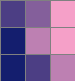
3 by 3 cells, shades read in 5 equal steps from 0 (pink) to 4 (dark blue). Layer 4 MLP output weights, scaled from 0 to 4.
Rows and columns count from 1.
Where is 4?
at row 2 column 1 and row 3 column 1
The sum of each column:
11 6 1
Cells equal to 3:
2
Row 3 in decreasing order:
4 3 1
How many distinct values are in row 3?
3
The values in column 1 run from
3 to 4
